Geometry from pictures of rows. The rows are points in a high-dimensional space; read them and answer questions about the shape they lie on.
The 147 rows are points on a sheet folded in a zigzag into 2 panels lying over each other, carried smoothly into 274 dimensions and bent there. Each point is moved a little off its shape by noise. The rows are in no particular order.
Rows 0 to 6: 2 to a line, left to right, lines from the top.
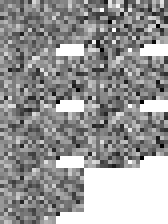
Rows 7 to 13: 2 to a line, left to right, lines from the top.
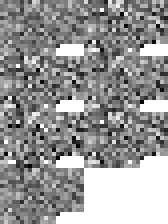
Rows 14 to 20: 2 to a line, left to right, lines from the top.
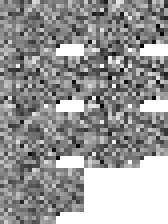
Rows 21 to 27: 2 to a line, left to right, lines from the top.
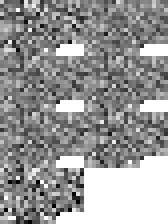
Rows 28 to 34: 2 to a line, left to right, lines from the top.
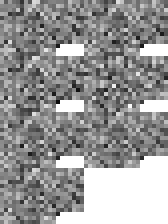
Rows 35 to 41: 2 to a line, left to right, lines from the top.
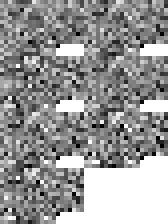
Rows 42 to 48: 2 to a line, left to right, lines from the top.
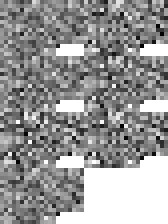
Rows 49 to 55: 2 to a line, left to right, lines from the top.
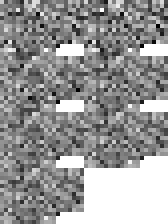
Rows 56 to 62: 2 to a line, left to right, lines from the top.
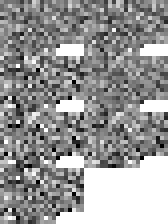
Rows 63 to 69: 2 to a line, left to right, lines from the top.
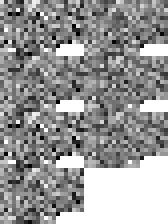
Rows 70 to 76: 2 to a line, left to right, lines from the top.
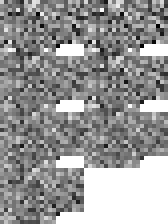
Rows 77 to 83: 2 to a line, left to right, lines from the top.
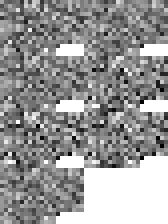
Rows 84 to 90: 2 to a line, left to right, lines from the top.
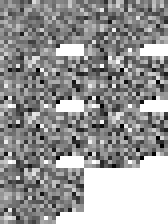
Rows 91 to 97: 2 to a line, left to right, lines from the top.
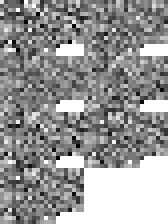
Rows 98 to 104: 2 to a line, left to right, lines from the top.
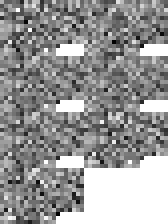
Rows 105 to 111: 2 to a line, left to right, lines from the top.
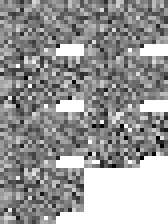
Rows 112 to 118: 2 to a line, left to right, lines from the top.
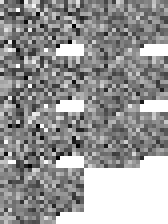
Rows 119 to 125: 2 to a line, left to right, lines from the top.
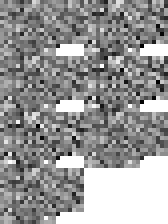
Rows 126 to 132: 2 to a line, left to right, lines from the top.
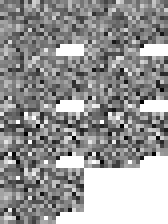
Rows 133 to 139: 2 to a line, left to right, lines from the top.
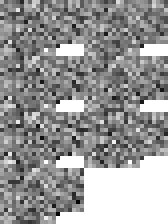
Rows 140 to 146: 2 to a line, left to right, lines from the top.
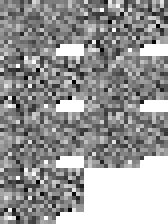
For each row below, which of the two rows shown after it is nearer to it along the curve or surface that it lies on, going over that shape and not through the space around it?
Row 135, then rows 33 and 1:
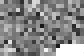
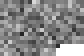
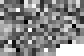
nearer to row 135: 33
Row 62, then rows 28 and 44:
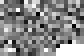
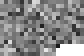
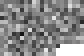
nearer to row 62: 28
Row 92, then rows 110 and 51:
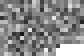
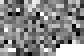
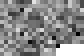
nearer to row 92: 51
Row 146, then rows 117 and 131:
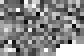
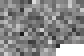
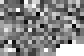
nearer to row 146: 131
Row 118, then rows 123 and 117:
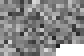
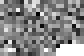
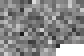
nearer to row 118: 117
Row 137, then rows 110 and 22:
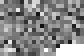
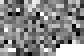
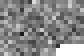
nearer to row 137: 110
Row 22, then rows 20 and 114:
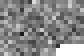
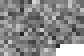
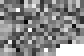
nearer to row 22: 20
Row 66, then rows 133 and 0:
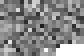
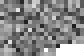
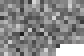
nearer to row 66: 0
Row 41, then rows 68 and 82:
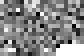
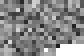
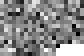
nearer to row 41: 82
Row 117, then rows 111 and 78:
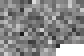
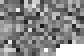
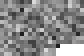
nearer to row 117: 111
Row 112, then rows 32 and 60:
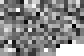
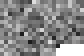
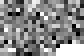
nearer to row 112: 60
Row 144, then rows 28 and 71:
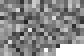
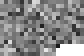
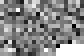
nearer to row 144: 71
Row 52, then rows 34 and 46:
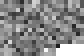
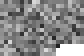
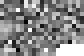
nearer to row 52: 46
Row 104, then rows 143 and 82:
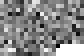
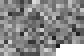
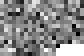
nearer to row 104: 143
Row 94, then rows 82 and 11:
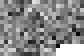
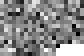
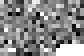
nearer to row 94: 11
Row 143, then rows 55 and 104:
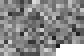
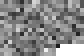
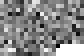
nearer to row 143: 104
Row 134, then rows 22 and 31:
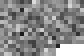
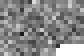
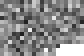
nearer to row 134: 31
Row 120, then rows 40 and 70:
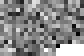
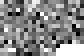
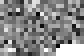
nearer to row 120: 40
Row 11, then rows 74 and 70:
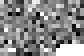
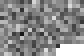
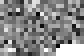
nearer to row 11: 70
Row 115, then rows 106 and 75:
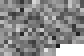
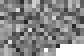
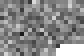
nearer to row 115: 106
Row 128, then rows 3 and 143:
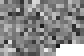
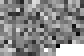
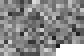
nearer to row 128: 143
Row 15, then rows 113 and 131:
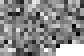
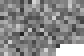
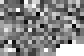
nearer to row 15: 131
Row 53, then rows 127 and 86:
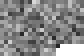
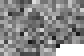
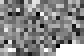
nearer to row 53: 127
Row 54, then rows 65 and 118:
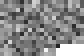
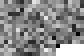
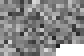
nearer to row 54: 65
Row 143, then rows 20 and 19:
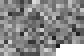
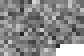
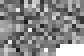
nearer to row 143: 20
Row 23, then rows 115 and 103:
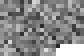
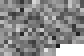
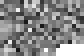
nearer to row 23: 103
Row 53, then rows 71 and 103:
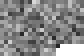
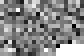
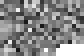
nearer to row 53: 103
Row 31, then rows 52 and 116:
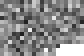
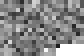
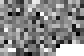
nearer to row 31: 52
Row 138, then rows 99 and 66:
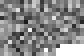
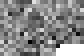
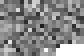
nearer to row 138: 66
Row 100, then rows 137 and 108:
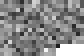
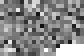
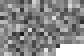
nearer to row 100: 108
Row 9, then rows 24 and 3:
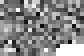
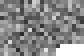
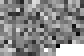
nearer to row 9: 24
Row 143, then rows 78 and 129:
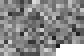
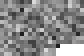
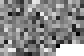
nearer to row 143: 129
